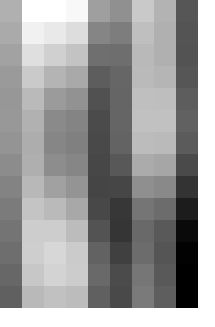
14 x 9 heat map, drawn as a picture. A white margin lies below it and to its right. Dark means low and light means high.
Stripes running up and down repeat 2 times from left to right. The ninth with the lowest average is the bottom right. The top left is the ninth with the highest average. There are no lone odd cells. The field climbs toward the top left.
